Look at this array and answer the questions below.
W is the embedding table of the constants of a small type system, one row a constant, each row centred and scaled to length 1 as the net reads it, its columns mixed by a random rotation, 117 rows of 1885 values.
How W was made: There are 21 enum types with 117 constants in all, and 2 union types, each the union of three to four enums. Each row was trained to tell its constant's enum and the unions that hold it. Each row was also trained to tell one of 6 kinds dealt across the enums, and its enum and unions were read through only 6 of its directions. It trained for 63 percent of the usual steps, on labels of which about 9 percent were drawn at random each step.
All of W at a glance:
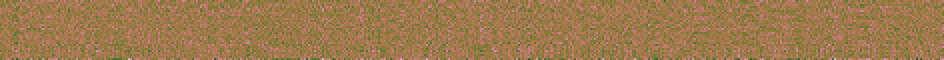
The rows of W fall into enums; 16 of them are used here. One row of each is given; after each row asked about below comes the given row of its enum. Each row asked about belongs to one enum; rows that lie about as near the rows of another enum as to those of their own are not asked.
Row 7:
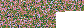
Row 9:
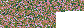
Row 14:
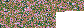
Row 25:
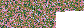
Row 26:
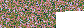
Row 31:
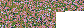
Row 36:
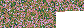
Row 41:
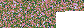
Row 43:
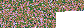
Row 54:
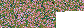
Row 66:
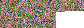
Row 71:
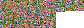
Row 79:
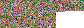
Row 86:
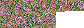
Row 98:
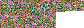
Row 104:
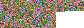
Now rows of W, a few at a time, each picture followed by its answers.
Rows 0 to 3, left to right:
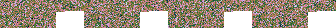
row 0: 79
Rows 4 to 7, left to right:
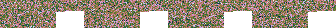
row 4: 54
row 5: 36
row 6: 98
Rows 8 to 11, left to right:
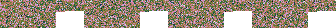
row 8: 86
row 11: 104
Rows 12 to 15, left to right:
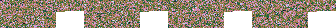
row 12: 9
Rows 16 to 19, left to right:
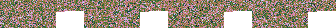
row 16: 25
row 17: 98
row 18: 86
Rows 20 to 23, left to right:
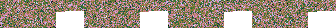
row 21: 25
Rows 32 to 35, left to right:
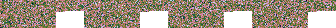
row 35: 79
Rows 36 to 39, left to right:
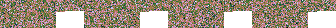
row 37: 14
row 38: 79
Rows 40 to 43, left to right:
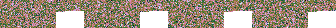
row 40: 26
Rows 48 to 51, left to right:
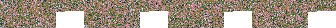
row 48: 9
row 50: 43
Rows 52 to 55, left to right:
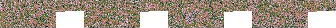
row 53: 9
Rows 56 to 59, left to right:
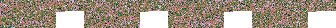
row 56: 36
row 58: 36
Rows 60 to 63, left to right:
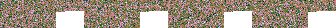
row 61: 36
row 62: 26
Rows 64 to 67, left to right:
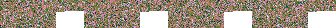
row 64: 14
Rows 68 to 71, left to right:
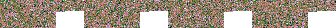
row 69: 79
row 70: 25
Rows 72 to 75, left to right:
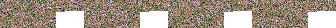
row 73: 54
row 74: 79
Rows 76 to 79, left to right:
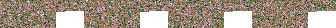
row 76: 54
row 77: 31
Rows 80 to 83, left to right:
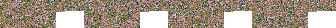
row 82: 98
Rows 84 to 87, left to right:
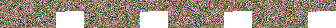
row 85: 25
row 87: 25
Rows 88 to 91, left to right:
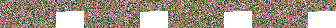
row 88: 36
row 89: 98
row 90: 41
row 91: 98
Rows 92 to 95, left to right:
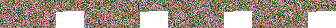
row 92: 66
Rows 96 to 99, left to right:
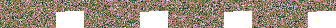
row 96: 104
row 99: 86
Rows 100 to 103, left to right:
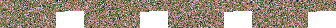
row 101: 9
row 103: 9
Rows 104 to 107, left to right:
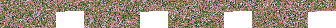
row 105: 26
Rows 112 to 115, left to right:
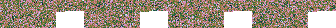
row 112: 104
